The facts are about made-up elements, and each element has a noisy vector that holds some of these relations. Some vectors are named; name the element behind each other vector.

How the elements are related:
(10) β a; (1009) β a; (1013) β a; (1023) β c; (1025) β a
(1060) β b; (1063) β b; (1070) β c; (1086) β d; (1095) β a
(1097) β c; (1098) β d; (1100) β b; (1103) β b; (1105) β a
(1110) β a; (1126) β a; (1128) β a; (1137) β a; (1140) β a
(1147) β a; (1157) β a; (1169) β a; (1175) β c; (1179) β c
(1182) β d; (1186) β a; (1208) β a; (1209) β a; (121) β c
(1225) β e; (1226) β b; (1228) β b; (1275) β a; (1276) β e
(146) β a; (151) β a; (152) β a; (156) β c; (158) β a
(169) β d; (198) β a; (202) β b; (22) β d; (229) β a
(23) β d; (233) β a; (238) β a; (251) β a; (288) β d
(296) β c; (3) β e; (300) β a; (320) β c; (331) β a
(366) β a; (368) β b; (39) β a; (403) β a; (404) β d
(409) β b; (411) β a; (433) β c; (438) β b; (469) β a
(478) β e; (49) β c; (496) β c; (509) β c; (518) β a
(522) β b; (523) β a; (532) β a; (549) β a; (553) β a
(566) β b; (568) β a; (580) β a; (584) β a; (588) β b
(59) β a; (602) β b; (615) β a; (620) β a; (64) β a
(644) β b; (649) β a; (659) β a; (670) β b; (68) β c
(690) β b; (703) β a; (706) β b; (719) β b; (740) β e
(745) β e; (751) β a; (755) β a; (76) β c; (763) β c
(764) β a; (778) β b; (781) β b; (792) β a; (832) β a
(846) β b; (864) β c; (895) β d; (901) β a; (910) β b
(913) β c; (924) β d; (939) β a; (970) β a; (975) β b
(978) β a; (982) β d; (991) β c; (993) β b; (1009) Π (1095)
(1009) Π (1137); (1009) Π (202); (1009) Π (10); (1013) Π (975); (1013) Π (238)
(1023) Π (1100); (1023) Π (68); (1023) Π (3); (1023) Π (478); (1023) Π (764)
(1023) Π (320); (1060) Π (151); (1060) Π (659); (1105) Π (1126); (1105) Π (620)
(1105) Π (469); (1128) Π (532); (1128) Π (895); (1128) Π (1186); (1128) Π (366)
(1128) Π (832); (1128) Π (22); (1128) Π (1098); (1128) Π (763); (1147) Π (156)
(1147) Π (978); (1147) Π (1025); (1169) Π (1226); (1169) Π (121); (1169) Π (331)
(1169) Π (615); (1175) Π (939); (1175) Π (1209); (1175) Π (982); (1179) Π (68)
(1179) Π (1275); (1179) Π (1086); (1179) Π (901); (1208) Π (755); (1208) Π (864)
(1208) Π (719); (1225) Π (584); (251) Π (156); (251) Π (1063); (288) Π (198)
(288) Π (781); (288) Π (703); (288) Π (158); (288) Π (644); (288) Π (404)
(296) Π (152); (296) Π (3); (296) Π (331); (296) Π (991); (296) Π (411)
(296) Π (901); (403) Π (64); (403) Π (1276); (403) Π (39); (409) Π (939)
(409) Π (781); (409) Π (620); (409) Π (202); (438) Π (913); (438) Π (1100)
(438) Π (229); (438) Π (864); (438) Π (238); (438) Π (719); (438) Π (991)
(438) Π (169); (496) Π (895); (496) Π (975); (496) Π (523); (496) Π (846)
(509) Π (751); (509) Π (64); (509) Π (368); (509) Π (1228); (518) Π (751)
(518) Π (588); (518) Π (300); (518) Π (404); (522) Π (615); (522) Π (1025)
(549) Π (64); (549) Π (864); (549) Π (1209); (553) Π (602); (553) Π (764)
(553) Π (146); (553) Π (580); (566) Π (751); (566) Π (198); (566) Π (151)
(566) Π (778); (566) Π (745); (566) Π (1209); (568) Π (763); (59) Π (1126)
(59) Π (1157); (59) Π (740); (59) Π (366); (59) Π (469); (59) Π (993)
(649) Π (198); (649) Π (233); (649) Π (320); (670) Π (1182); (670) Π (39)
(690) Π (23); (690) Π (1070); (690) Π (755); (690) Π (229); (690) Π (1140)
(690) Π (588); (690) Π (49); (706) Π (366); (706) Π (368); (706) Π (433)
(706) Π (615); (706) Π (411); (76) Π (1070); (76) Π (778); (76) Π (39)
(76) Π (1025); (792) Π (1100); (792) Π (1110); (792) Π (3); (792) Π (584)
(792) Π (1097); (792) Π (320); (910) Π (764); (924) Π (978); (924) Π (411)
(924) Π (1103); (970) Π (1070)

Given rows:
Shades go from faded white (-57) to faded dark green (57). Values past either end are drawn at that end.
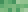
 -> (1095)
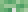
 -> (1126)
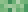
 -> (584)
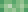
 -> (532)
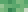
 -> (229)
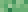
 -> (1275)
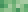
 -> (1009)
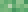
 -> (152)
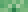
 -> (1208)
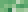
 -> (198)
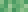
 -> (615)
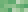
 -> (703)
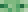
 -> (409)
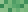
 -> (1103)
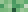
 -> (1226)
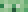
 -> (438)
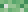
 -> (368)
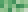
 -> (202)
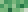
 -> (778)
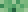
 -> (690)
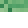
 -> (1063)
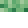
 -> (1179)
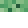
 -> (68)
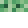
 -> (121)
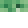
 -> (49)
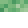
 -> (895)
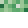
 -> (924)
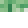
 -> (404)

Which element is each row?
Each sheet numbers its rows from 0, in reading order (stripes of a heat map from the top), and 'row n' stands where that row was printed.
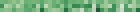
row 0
(518)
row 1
(1013)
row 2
(588)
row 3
(1169)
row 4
(1128)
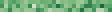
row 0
(602)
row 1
(1228)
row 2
(1023)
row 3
(156)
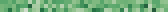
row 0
(151)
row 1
(706)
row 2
(751)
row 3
(1060)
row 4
(740)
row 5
(496)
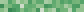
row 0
(1225)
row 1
(939)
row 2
(366)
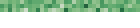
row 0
(982)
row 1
(1209)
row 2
(1100)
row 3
(509)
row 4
(1086)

